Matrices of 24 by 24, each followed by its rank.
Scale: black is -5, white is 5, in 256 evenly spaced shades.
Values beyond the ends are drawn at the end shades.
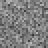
full rank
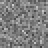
full rank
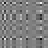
one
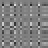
one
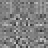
three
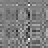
three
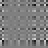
one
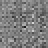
five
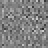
five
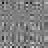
three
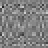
three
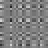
one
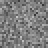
full rank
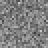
full rank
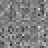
five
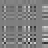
one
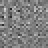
five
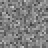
full rank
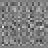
three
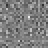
five
